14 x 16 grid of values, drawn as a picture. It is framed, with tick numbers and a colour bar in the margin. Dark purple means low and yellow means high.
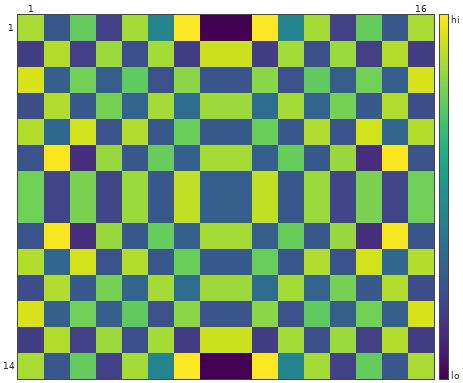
Grain: checkered. Mirror symmetry: left to right and top to bottom. Calmest part: centre. Odd rows or columns: none. Histogram: two levels. Seam: none.
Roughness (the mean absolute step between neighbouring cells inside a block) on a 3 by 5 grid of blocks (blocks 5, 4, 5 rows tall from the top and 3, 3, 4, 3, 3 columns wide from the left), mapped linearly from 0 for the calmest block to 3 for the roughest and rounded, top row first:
3 2 2 2 3 | 2 1 0 1 2 | 3 2 2 2 3
